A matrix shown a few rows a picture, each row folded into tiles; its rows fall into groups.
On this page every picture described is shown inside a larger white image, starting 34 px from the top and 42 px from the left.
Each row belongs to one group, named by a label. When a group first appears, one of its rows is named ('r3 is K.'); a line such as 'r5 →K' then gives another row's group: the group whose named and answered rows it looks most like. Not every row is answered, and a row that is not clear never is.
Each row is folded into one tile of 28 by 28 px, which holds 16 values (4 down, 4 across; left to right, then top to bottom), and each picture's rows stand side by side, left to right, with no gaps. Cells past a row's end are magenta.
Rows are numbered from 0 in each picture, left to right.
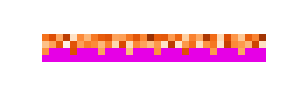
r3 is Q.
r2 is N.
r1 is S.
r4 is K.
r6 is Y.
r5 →S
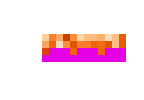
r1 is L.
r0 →S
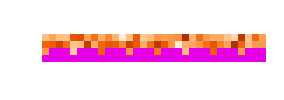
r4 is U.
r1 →K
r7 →Y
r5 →Y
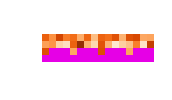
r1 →U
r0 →U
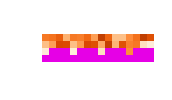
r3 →U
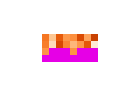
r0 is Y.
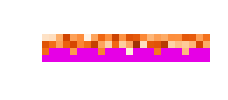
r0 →S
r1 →L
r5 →K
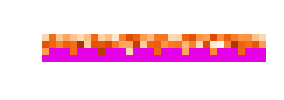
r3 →N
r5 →N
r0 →L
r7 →L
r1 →S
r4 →L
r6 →Y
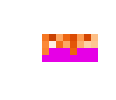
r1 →U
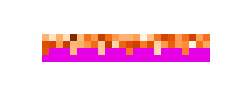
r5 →K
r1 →Y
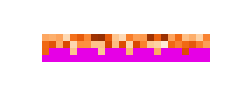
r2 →N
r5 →S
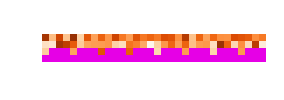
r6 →Q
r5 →Y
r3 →U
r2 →U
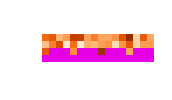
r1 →K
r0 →K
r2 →S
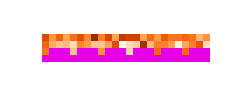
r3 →K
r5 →K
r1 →Q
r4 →U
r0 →U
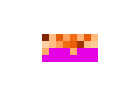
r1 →U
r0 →Y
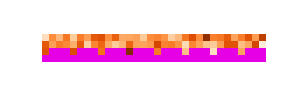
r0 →S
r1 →S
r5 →Q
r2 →U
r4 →L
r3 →S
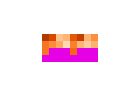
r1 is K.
